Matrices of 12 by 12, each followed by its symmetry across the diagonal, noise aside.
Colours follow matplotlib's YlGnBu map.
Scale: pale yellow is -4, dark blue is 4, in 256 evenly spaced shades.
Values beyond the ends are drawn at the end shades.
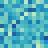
antisymmetric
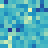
antisymmetric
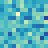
neither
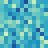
neither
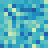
antisymmetric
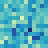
neither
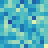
neither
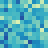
antisymmetric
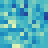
antisymmetric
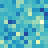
neither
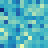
neither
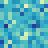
antisymmetric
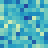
antisymmetric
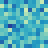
antisymmetric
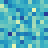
antisymmetric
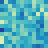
neither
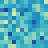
neither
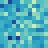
neither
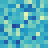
antisymmetric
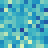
antisymmetric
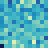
neither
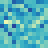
neither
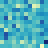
antisymmetric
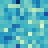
neither
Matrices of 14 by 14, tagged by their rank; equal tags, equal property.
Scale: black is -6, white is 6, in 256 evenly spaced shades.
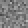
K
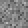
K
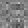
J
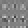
J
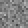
K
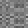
J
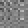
J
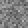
K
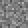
K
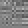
J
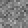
K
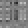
J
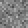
K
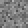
K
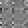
J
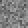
K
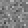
K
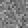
K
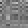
J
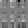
J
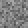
K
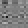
J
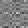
J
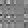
J
